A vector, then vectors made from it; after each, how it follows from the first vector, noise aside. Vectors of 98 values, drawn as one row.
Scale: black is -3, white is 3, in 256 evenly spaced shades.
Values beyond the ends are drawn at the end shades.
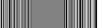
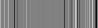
partly zeroed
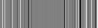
partly zeroed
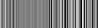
wrapped around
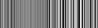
wrapped around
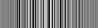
wrapped around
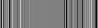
partly zeroed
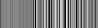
wrapped around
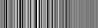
wrapped around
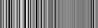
wrapped around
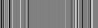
partly zeroed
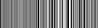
wrapped around
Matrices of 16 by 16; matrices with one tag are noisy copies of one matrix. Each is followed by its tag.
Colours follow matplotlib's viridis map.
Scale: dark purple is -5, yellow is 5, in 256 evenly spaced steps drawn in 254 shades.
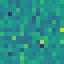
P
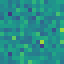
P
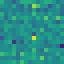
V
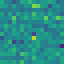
V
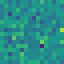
P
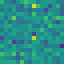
V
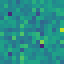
P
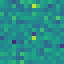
V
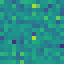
V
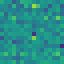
V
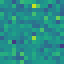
V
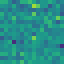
V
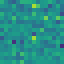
V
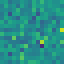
P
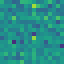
V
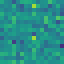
V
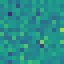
P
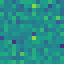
V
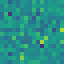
P
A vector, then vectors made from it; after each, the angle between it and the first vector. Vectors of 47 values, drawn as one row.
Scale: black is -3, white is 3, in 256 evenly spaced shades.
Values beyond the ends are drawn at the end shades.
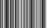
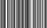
partly opposed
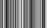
nearly parallel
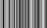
nearly opposite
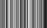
orthogonal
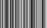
nearly parallel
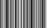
nearly parallel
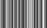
partly opposed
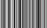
partly opposed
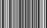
partly opposed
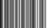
partly aligned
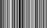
partly opposed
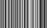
orthogonal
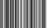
nearly parallel
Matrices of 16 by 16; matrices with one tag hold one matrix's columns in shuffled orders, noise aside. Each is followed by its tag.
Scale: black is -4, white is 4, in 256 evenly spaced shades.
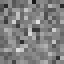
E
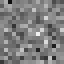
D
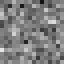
E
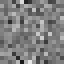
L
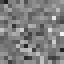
D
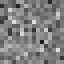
E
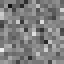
E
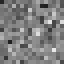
E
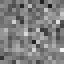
E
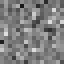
E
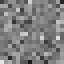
L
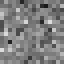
E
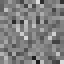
L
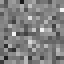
D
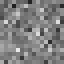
E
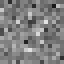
E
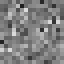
E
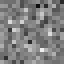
E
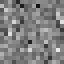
E
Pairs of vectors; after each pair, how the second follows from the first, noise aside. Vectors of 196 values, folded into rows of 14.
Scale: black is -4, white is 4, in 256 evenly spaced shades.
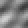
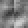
wrapped around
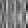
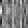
reversed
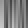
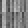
wrapped around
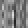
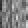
wrapped around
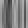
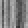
reversed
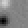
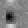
wrapped around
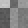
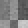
reversed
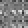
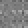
shrunk
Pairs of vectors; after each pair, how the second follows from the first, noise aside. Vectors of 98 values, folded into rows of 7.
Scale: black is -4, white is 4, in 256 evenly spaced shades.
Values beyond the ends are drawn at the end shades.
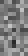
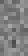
shrunk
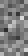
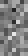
shuffled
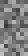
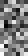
scaled up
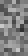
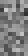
wrapped around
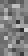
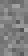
shrunk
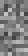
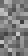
shuffled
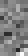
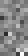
sign-scrambled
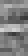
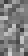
shuffled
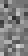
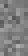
shrunk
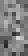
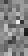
shuffled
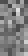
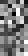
scaled up
